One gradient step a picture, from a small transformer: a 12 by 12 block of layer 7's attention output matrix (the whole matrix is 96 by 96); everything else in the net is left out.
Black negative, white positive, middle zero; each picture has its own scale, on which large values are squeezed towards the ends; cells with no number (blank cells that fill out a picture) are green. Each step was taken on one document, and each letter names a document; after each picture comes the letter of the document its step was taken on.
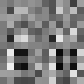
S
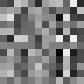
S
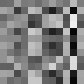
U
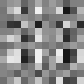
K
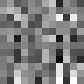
S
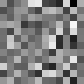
U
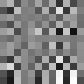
U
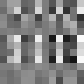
K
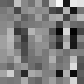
S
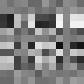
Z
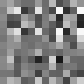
K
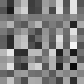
S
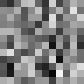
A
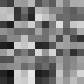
Z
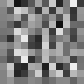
A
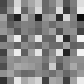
K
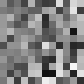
A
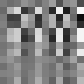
K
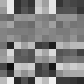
Z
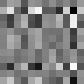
U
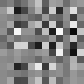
A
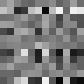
A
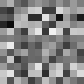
A
